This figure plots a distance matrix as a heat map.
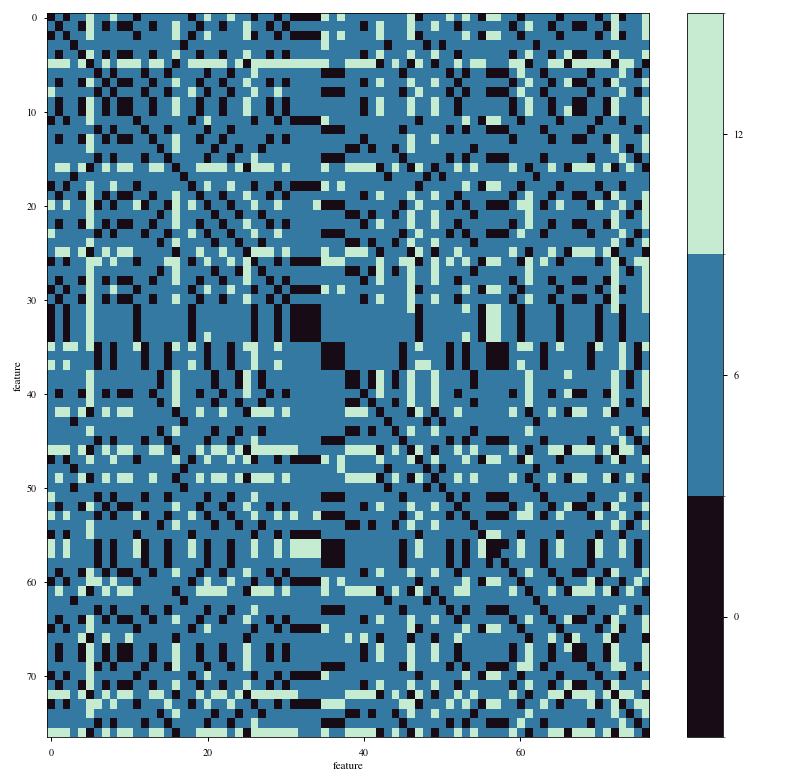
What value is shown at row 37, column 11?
6
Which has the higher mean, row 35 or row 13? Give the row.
35
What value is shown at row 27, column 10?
6
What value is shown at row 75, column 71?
6
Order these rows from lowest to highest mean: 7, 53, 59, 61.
59, 7, 53, 61
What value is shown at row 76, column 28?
12
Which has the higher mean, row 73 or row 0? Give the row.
73
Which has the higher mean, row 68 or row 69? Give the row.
68
